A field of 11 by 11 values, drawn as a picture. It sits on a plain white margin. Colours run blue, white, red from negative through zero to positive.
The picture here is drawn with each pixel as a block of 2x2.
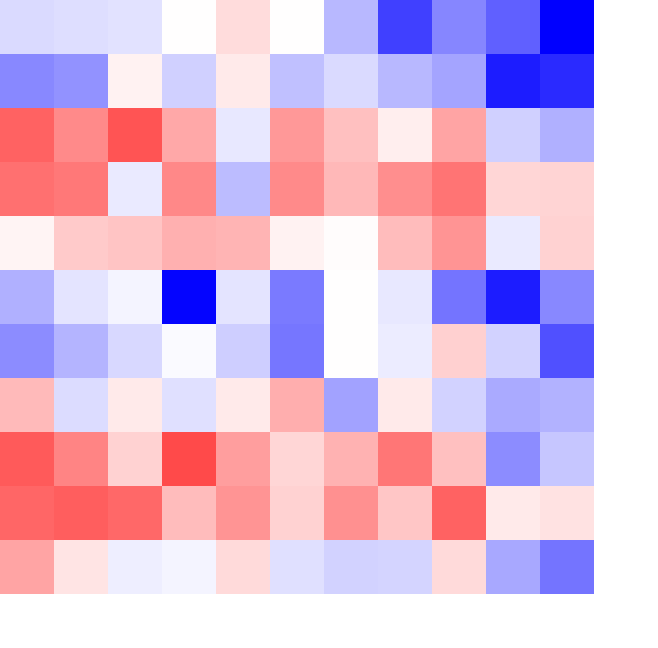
The middle right is the roughest part. A vertical seam about 80% of the way across splits the table, and the left part is higher. Horizontal stripes repeat 2 times down the table. The ninth with the highest average is the bottom left. The ninth with the lowest average is the top right.
